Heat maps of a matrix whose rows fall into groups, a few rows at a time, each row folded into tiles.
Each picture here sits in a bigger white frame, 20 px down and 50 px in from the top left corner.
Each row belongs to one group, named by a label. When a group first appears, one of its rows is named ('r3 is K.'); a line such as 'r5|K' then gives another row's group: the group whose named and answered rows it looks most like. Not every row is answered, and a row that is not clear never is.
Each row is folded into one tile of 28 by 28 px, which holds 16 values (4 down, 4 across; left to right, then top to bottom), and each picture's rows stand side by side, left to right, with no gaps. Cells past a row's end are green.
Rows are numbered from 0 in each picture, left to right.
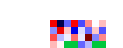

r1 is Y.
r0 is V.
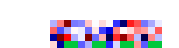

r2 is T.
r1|Y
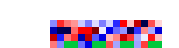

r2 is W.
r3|V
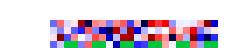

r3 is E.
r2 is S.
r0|Y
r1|V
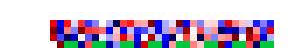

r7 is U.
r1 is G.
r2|E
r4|S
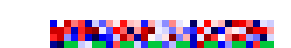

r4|Y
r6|E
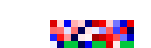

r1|E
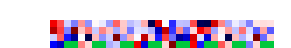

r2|Y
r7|Y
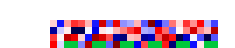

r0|W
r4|U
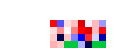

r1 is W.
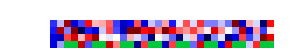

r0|S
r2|U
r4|G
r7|T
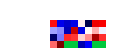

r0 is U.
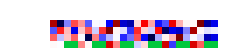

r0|V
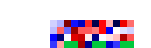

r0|S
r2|E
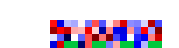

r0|G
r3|S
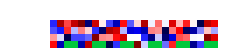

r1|V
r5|E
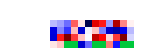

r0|T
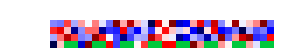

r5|U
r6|W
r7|W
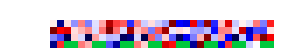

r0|G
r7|T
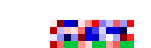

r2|T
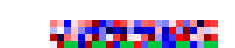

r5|E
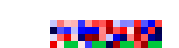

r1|T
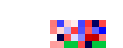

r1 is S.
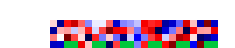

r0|E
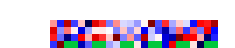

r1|E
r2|Y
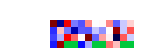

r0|V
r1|Y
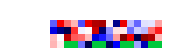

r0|T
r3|T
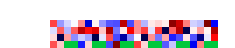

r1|G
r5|S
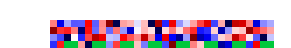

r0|G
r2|V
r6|E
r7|G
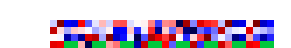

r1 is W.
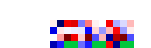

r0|E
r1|Y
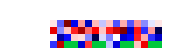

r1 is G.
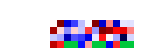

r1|S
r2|G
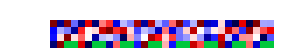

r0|V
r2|G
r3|V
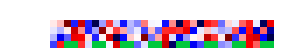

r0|S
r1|U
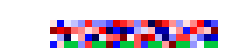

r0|G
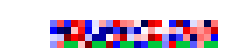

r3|E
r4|S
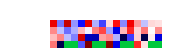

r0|W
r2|U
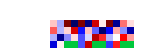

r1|V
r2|V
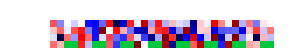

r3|U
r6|V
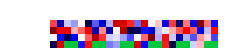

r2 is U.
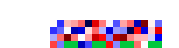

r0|W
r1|E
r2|W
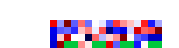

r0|V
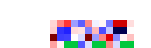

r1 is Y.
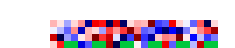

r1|E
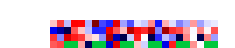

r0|T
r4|G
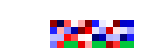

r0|V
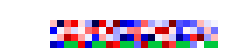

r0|E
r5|Y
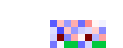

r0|Y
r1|Y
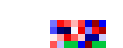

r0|T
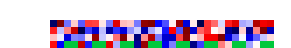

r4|S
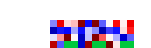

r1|V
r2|U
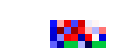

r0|S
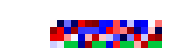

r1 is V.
